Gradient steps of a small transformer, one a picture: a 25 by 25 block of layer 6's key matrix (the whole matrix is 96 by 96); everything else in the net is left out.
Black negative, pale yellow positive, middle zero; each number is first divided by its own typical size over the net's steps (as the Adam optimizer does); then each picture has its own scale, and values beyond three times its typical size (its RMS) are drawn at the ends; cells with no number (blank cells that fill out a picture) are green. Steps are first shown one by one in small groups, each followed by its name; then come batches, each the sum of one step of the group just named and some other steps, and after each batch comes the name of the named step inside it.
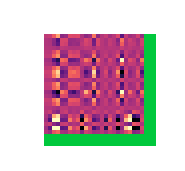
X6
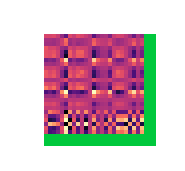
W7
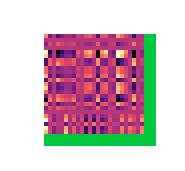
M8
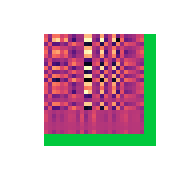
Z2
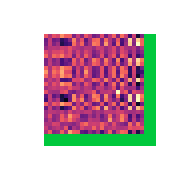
W7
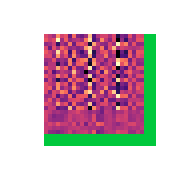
Z2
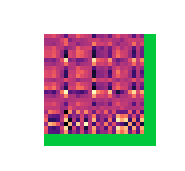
W7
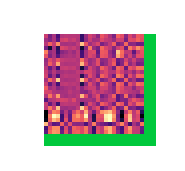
M8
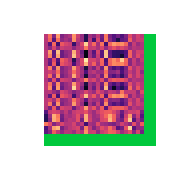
X6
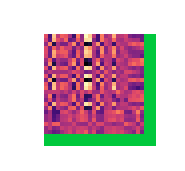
Z2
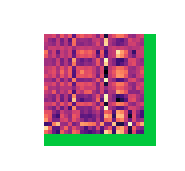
M8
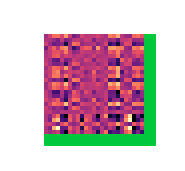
X6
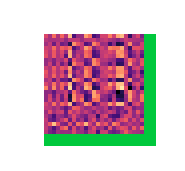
W7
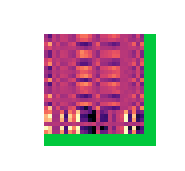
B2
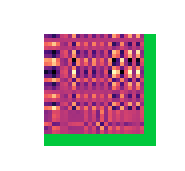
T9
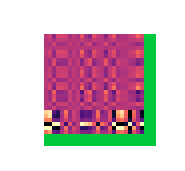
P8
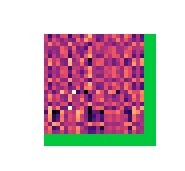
B2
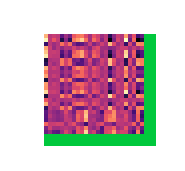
B2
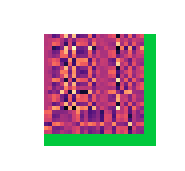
P8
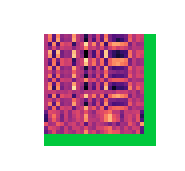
P8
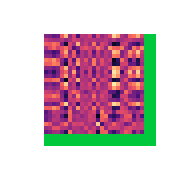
T9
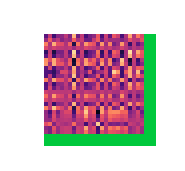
T9
